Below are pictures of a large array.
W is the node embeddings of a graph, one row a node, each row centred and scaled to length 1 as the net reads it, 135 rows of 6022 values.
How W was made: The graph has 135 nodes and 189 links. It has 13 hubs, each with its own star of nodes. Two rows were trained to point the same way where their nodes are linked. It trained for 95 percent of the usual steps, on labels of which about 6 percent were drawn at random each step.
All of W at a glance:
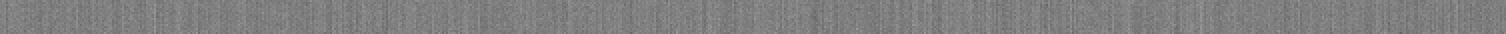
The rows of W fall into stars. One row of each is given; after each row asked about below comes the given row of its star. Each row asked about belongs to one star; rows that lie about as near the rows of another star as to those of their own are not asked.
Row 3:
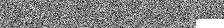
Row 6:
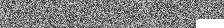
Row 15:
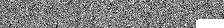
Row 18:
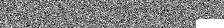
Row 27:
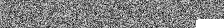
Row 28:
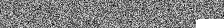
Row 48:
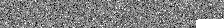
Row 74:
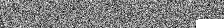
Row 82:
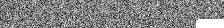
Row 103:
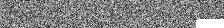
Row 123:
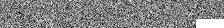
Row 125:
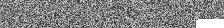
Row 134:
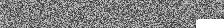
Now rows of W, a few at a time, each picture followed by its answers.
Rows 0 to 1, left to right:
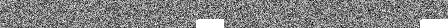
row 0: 6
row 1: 123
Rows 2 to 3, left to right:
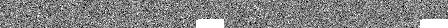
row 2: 123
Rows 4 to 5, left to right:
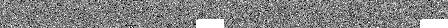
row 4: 28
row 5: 103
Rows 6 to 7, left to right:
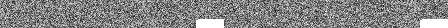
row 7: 48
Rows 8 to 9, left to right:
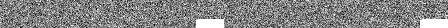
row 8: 6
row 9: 103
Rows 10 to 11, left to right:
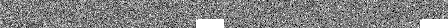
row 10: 6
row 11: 3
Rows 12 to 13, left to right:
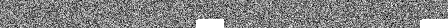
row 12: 103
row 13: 48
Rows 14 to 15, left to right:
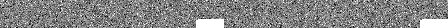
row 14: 123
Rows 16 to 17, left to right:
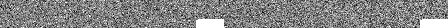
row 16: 48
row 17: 15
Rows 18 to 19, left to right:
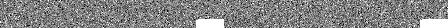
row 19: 27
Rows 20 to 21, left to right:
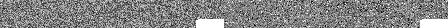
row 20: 74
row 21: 74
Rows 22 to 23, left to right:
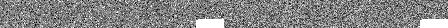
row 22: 48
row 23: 27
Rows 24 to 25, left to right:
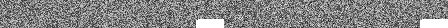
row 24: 15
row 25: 6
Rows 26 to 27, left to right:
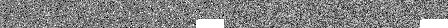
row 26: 28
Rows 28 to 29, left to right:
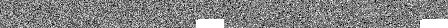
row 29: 125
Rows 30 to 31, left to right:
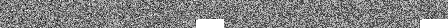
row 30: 82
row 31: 82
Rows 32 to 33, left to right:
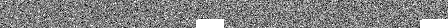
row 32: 123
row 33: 125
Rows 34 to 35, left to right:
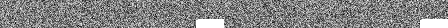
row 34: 123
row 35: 103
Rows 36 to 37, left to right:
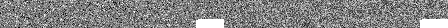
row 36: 74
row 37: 6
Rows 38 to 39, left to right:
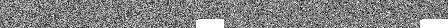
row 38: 125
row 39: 74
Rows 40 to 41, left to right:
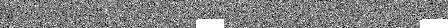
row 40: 82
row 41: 125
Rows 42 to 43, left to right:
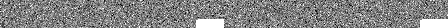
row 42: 3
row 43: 123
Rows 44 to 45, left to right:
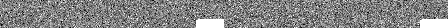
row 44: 27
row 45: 103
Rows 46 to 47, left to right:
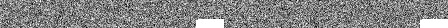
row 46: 6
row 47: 28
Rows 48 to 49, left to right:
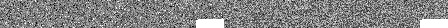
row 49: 27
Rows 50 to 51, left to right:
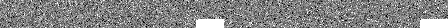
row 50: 27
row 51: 48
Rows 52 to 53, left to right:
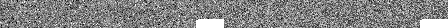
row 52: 82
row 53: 74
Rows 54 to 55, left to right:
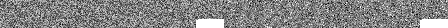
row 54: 18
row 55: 74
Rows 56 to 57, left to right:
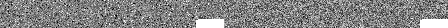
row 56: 125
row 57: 134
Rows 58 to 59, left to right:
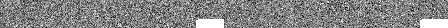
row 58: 74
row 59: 74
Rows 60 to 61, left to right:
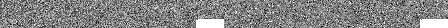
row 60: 15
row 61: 134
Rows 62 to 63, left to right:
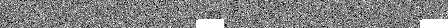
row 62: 82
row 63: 27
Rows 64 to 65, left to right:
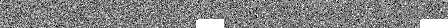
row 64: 134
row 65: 103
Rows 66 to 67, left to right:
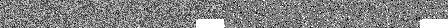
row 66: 3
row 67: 18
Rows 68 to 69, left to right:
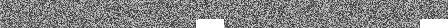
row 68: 6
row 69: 3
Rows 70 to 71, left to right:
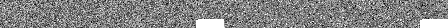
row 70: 103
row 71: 82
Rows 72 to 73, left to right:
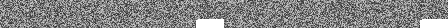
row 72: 103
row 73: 74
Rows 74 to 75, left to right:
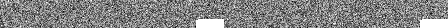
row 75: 3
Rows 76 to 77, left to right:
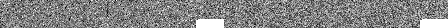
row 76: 28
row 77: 15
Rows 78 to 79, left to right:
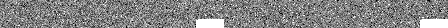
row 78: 3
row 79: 103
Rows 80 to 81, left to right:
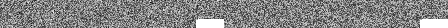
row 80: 28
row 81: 18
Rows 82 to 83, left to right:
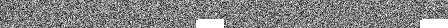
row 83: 74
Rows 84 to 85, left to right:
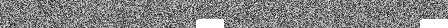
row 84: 48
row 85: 123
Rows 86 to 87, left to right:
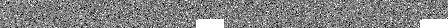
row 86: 123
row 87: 15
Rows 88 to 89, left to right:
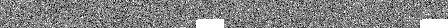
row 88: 48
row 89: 6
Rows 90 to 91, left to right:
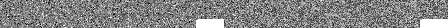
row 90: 48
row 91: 28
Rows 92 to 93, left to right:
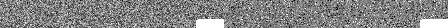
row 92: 48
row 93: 125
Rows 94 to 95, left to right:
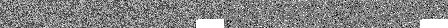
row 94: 82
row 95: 3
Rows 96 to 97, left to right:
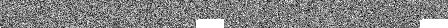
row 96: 27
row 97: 27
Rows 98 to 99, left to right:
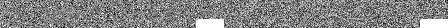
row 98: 123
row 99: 27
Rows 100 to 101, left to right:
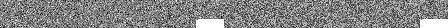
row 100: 28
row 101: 28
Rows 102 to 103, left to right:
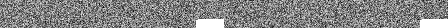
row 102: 125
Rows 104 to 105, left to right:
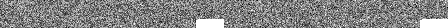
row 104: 82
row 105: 82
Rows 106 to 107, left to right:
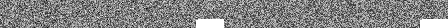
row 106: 3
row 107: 123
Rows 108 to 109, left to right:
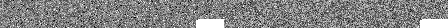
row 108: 15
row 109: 74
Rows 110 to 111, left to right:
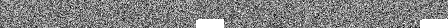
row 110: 82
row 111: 15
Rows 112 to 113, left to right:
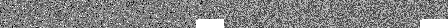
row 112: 3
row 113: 27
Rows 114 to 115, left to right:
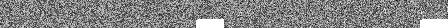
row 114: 48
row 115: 27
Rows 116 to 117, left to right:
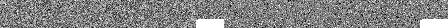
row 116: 3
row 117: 134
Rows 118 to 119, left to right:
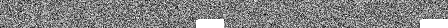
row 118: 134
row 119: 6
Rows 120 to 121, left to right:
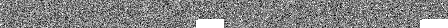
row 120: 125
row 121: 74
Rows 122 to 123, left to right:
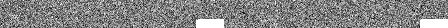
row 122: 28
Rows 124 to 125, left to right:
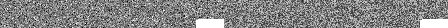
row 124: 18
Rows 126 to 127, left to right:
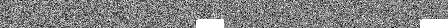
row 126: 82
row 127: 18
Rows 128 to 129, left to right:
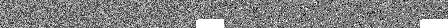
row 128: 103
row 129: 103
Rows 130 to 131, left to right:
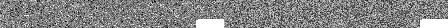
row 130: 134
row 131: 134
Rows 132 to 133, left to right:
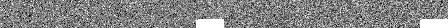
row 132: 6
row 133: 123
